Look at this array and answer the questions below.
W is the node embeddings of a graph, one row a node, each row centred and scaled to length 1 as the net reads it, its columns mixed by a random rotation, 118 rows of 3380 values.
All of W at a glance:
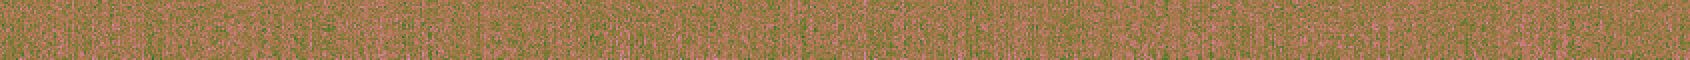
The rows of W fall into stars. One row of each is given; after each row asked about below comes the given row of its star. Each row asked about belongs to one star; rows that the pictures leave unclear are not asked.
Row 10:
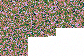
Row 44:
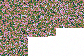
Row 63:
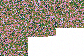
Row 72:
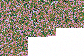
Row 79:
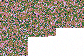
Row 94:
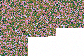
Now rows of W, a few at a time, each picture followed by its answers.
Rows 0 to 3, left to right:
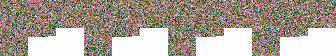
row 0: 63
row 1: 94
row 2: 44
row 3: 10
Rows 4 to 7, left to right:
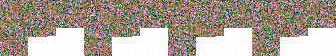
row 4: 10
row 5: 44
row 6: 94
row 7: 10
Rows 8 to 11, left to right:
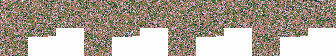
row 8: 63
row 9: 79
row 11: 72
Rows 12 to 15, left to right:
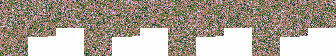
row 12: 63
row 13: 94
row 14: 94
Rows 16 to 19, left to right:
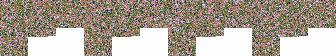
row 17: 63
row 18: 63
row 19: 44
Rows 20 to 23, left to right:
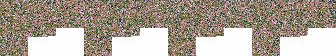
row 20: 44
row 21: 72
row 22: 44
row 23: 79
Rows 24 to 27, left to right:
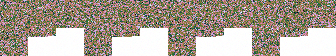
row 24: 79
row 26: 44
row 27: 10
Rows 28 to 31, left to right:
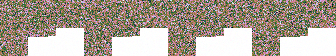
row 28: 94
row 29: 10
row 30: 10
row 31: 63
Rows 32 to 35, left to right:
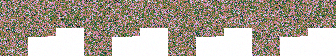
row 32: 94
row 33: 44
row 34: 63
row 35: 79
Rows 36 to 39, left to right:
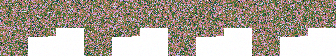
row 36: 63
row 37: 94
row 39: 72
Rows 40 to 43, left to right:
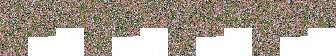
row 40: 63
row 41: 10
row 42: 72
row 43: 94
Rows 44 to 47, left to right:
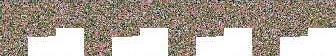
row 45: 44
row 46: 72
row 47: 94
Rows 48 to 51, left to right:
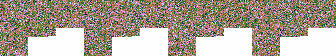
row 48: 79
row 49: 94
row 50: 94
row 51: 94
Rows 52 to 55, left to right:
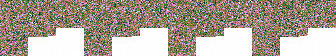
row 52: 72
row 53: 10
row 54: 10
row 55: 72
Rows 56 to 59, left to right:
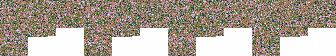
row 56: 94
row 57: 94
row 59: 10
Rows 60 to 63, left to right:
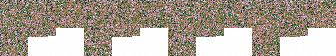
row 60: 63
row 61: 94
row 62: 94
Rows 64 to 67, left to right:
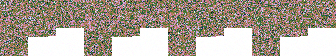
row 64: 72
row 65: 63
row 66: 10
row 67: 44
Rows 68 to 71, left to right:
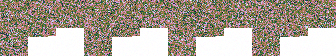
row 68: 79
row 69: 63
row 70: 63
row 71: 72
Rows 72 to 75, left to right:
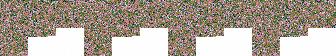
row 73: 79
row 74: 79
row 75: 72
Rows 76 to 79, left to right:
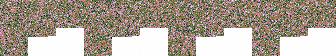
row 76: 63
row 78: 44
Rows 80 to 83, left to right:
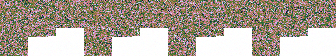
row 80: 72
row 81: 10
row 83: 94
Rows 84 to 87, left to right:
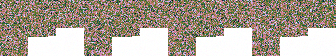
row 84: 94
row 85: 94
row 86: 94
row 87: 79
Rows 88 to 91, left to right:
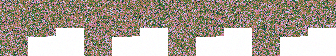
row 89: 94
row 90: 79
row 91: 72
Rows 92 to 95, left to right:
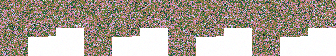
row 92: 63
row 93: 63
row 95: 63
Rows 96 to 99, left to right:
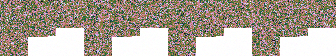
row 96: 72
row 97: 44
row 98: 94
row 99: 10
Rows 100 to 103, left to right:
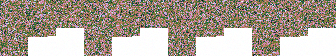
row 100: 63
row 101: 79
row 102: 79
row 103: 72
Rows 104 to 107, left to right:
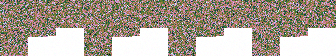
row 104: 10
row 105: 63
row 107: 79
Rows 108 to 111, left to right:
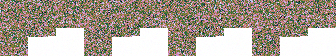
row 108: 10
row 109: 63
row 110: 10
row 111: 10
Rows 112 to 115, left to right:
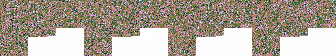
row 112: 72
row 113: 44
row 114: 10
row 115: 10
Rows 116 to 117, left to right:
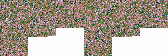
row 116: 72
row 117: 63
